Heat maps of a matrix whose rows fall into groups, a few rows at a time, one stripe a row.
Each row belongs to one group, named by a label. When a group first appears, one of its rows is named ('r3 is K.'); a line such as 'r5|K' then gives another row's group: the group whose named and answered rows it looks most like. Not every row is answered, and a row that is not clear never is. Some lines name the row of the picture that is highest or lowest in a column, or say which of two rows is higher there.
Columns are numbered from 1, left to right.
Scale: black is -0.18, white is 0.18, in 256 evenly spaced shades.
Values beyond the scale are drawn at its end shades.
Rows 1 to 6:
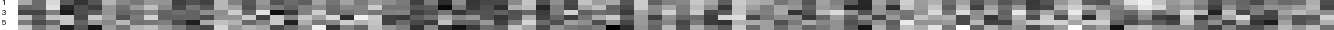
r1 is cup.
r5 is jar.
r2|cup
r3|cup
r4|jar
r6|cup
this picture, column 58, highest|3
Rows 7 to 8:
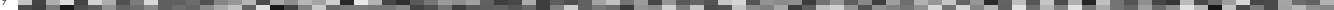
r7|jar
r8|cup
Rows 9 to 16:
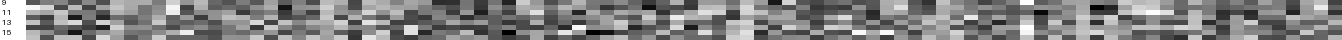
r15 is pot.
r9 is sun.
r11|sun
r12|cup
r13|jar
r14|cup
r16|jar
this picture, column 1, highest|10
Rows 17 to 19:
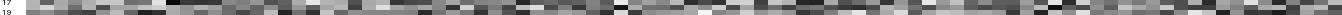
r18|sun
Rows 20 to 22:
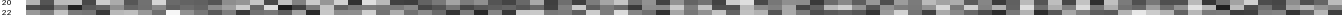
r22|sun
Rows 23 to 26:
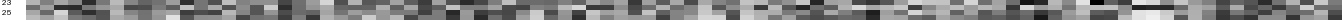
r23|cup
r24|pot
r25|cup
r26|sun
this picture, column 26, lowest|23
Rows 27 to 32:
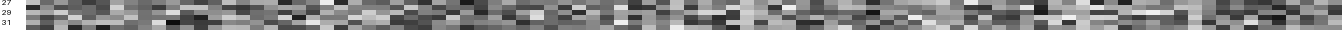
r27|cup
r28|pot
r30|jar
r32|cup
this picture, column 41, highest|29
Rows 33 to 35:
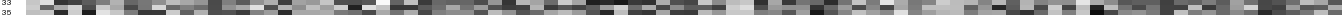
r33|pot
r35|pot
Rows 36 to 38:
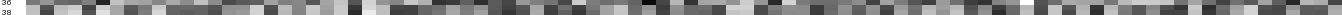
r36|sun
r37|jar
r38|jar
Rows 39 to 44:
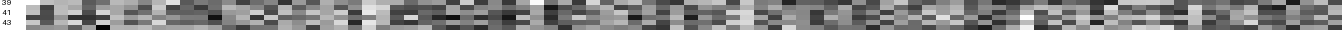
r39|sun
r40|jar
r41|jar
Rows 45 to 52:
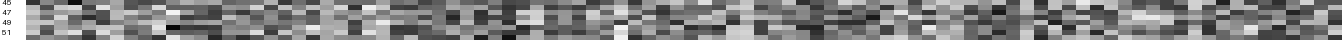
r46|jar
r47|sun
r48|cup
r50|jar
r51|jar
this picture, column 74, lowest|49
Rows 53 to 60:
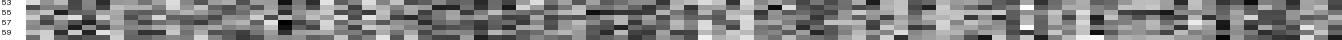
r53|sun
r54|sun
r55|pot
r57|cup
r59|pot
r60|pot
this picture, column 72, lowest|59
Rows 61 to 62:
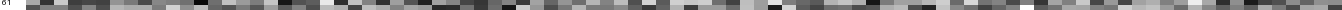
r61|cup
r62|sun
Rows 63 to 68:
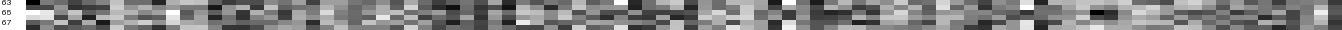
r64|cup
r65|sun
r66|pot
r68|pot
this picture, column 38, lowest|64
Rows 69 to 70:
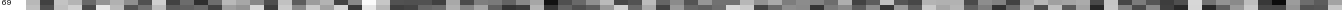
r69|jar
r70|jar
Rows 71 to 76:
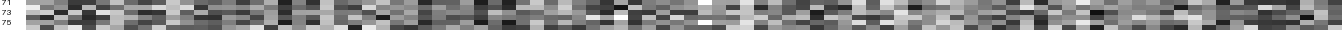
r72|sun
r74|cup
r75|pot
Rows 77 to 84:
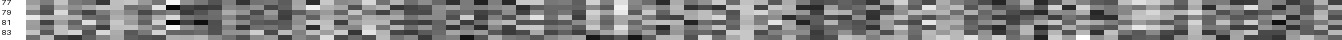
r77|sun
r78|jar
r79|cup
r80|sun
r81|jar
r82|sun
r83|jar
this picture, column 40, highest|84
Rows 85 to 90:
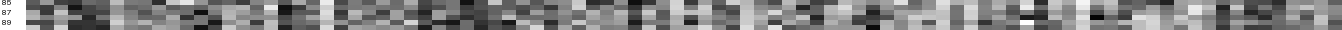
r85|pot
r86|cup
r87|cup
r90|cup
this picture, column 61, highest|85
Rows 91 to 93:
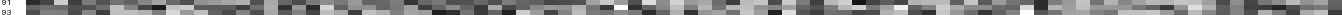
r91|cup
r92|pot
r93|sun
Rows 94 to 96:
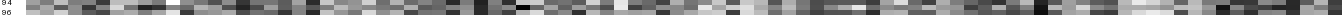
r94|sun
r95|pot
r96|sun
